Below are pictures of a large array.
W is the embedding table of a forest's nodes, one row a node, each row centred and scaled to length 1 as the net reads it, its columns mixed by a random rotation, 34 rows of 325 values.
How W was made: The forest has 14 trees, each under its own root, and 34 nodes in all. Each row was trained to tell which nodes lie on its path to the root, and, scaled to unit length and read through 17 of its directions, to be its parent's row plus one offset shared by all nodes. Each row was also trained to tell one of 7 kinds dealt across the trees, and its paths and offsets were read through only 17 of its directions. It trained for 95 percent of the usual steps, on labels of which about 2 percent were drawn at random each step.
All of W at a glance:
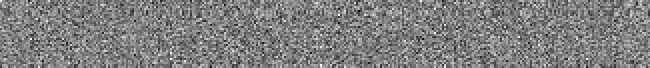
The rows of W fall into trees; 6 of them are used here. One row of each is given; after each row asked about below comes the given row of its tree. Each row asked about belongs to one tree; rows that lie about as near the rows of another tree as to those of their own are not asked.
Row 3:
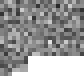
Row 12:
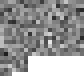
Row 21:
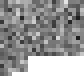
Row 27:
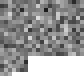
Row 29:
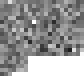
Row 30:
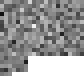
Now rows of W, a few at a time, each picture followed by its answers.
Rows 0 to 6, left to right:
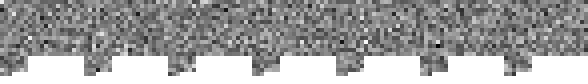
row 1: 3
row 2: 29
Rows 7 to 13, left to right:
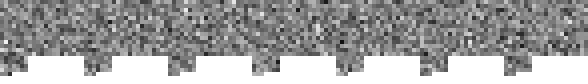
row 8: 3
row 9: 21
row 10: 27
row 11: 3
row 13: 30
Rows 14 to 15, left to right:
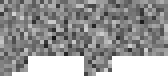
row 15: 29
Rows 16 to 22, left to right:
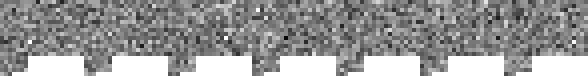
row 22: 12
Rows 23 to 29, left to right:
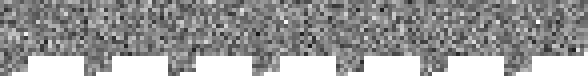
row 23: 29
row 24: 21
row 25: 30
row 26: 3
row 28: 21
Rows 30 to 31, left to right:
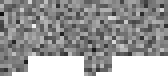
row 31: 30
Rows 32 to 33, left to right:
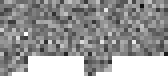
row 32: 29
